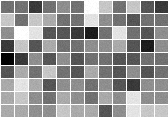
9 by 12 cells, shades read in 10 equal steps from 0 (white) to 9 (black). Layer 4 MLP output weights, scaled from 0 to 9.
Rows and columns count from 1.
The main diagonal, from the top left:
5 5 1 3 4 6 5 3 4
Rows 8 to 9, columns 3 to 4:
4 5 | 4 4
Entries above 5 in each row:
3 1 5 4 6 4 3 0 1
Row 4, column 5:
5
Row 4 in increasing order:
2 3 3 4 4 4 5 5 6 6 7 8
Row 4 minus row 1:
2 -3 -1 -2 1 0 4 2 -2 4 2 -3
